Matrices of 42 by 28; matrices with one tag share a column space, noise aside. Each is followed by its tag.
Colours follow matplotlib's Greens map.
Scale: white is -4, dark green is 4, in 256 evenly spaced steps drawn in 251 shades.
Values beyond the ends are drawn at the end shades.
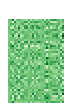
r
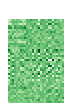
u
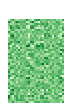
r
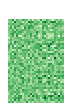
r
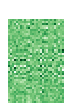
u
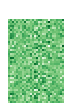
r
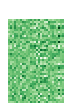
r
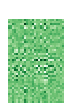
u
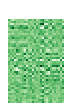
u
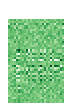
u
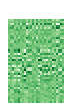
u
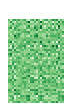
r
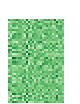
r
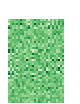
u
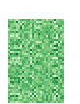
r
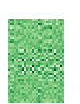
u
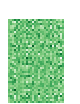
r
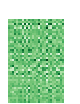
u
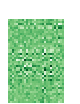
u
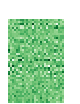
u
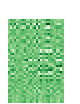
u
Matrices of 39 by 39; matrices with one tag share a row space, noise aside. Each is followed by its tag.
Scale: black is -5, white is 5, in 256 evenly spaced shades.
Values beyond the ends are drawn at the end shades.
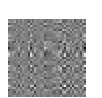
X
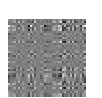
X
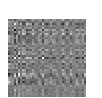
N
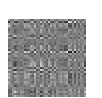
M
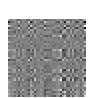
X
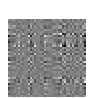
X
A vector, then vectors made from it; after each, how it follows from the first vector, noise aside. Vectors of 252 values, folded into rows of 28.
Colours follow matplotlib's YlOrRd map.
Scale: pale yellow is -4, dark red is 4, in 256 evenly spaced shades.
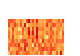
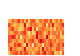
sign-scrambled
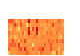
partly zeroed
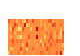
partly zeroed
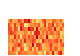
sign-scrambled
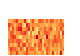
sign-scrambled
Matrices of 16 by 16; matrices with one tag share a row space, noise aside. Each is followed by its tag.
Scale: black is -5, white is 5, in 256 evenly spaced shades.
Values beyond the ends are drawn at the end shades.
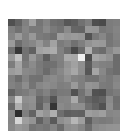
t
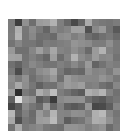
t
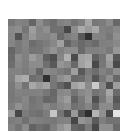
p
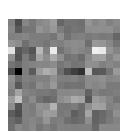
t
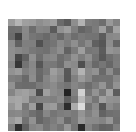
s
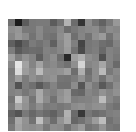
s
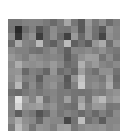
s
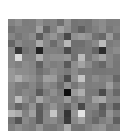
s
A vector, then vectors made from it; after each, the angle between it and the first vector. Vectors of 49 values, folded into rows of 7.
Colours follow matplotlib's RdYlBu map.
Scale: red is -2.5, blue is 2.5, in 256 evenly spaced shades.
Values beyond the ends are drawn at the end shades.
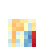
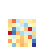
partly opposed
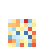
partly aligned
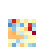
orthogonal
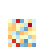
orthogonal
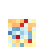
orthogonal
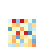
orthogonal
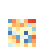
partly aligned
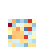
orthogonal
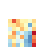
nearly parallel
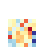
partly opposed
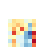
nearly parallel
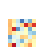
orthogonal
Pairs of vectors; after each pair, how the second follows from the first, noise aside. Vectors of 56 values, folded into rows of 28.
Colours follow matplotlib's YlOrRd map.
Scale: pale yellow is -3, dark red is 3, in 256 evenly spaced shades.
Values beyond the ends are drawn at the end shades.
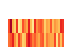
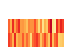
shuffled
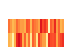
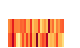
negated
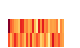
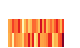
reversed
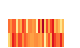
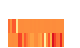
partly zeroed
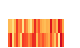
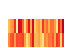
shuffled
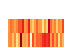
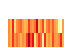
shuffled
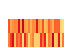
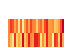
negated
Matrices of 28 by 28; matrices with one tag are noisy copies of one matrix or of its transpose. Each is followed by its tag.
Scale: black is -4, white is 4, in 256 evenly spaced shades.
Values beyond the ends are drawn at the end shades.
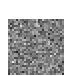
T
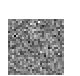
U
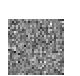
T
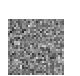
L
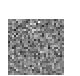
U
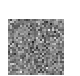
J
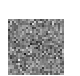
J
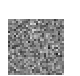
U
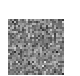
T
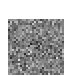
J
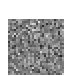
U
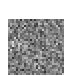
U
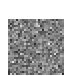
T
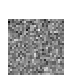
L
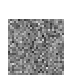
J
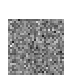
J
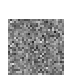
J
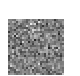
U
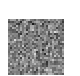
L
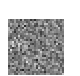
U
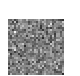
T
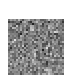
L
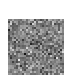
J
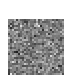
T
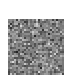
T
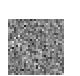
U
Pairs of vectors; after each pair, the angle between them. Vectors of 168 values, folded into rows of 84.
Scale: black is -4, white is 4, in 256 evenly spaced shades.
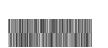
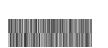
partly aligned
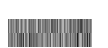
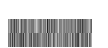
partly aligned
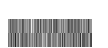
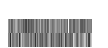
partly opposed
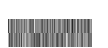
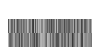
partly aligned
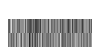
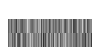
partly opposed
